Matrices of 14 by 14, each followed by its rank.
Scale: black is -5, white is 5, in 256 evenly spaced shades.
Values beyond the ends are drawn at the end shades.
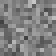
full rank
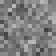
full rank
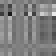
one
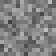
full rank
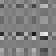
one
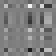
one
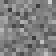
full rank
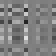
one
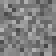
full rank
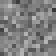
full rank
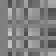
one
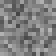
full rank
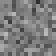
full rank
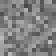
full rank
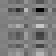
one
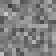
full rank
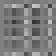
one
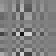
one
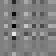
one
